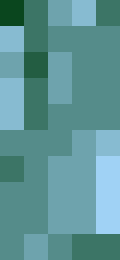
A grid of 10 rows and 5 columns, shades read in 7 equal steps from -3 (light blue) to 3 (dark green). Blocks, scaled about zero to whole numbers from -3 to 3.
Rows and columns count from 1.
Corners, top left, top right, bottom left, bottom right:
3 1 0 1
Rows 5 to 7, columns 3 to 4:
0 0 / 0 -1 / -1 -1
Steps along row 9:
same down same down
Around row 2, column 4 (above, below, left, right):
-2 0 0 0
